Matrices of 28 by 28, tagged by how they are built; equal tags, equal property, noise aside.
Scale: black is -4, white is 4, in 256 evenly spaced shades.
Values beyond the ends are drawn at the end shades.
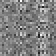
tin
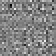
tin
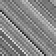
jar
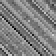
jar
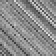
jar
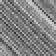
jar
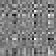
tin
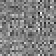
tin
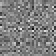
tin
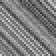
jar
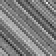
jar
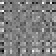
tin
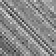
jar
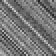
jar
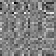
tin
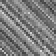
jar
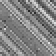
jar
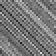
jar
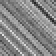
jar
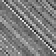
jar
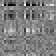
tin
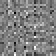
tin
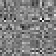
tin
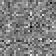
tin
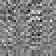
tin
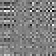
tin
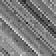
jar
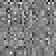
tin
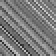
jar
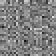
tin
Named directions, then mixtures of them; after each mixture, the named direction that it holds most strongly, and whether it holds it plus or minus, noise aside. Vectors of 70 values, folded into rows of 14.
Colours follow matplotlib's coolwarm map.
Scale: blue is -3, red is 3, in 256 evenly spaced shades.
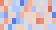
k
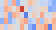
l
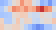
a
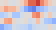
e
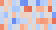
k, plus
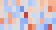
l, minus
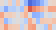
e, minus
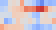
a, plus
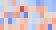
l, plus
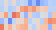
e, minus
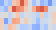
a, plus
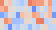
k, plus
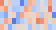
k, plus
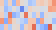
l, minus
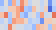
k, minus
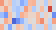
k, plus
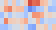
e, plus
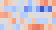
a, minus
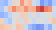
a, plus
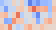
e, minus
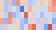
l, minus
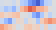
e, minus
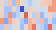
l, minus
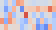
l, minus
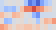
e, minus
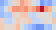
a, plus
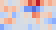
e, plus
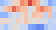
a, plus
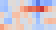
e, minus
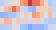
e, plus
